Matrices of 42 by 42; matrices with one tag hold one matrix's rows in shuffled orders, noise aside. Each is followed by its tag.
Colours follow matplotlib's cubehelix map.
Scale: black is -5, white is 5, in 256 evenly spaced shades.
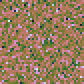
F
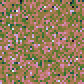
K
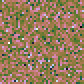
F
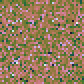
K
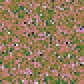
F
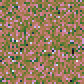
K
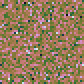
F
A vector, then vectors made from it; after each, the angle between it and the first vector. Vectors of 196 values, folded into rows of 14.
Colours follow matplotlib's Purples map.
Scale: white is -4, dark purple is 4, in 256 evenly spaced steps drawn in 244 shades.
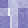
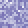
orthogonal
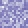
orthogonal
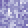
partly aligned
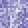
partly aligned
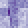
nearly opposite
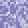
orthogonal
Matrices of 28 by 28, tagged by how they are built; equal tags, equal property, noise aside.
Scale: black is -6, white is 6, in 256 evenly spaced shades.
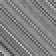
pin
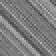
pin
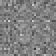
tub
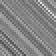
pin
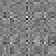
tub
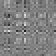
tub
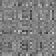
tub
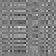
tub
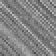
pin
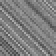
pin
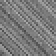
pin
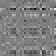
tub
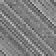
pin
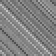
pin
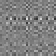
tub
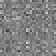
tub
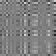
tub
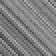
pin
